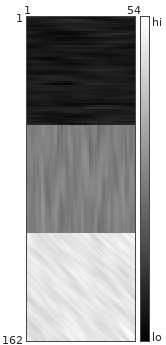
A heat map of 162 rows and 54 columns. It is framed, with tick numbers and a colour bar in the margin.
It is made of 3 by 1 panels. Panel 1,1: very low, streaked across, faint in contrast. Panel 2,1: middling, streaked downward, faint in contrast. Panel 3,1: very high, slanting down to the right, faint in contrast.
